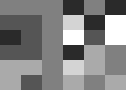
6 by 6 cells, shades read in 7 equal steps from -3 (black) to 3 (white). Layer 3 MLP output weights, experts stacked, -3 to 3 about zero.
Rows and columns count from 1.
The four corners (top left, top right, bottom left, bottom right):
0 -2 1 1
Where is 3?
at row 2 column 6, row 3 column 4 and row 3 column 6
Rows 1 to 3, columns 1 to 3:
0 0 0 / -1 -1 0 / -2 -1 0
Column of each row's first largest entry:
1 6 4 5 4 1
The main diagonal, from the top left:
0 -1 0 -2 1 1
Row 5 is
1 1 0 2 1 0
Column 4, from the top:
-2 2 3 -2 2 1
